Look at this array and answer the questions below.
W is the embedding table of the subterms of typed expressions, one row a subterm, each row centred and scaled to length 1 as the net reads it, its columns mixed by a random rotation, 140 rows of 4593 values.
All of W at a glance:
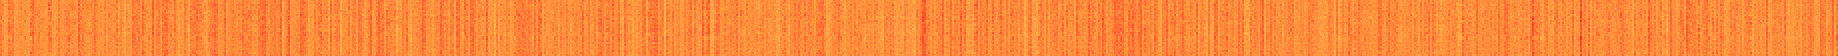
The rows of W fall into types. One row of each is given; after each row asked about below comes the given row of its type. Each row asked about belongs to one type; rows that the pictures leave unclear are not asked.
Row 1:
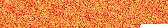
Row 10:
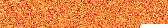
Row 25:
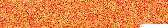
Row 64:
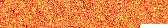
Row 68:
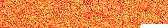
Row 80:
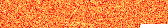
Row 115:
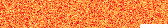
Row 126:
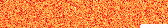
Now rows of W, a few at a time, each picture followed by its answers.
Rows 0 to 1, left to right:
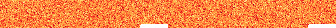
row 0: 25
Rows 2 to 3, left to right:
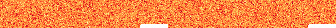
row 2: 64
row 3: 1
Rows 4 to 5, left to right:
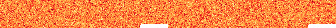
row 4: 80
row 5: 64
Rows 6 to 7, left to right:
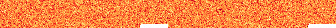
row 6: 80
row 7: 10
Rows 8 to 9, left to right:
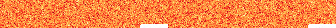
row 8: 1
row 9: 115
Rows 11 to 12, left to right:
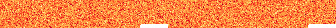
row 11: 115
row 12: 80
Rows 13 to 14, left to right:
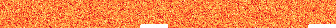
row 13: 115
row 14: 68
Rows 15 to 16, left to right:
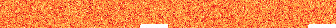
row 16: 126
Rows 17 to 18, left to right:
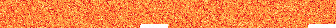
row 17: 10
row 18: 80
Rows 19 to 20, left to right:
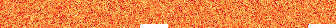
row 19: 115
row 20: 10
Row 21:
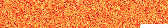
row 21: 1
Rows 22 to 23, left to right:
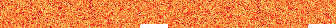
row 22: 115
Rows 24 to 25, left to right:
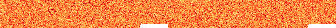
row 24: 10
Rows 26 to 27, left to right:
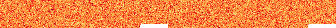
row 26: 80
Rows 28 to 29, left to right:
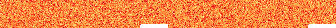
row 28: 126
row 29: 126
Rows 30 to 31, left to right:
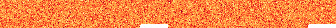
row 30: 25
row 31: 64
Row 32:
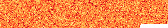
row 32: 80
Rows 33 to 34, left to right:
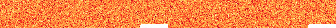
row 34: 68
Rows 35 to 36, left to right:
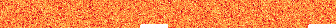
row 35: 115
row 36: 126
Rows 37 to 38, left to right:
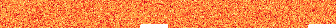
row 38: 68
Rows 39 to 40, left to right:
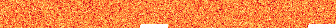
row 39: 10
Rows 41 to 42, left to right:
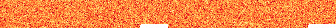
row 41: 25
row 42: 80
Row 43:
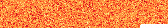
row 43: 64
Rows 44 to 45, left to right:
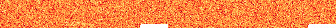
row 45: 1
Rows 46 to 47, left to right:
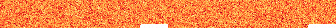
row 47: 25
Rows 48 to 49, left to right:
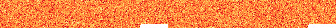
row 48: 80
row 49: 25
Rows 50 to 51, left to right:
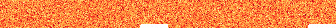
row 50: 25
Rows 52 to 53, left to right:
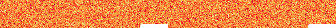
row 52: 80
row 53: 68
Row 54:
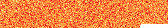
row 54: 10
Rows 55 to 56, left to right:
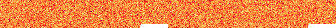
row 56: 80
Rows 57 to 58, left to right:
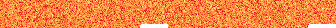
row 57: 126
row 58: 10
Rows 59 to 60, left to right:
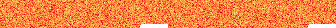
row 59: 1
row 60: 1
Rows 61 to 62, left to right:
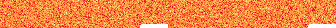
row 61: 68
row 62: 25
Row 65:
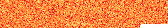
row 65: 1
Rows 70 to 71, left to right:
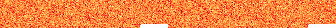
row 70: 1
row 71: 1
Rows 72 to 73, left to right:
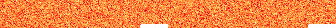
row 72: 68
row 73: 64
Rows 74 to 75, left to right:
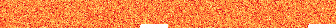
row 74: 25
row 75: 10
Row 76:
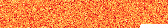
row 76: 25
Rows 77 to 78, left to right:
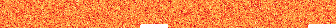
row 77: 1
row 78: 64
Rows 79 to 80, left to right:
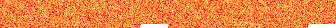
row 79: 1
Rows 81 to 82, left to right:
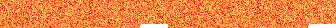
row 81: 115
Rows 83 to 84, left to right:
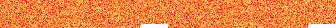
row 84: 80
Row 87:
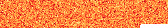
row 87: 80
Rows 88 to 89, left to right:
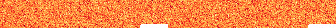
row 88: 68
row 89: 68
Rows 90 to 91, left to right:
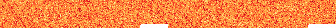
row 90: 68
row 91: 80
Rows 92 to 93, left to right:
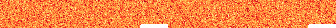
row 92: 126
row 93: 68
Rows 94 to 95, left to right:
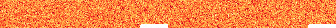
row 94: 25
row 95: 68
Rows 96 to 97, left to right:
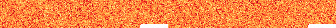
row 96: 68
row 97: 10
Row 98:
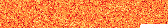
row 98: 80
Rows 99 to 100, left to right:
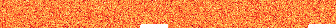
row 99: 68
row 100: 68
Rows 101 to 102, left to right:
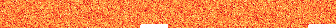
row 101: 68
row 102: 1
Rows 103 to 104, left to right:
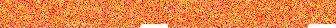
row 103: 1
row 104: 25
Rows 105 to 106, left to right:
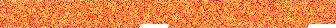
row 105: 25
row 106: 80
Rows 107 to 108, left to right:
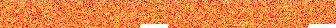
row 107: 64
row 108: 80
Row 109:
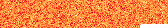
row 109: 115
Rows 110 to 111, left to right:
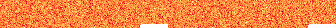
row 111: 126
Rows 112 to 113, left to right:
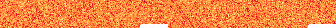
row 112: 64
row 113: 68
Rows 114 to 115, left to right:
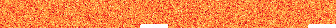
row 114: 1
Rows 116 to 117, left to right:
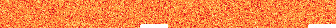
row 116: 1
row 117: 64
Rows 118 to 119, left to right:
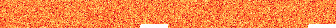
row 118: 25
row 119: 80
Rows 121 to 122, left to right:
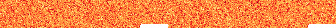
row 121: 10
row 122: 10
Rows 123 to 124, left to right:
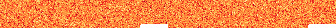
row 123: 80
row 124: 1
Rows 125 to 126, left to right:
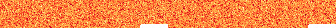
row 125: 115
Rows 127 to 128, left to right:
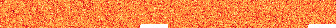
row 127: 64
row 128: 68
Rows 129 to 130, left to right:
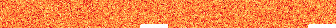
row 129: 68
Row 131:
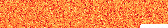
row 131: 126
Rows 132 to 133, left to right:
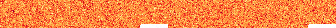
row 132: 64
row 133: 1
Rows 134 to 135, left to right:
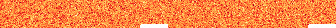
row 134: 115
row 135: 126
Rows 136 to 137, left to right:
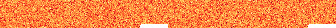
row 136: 25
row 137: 25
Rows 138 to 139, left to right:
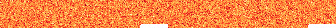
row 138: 126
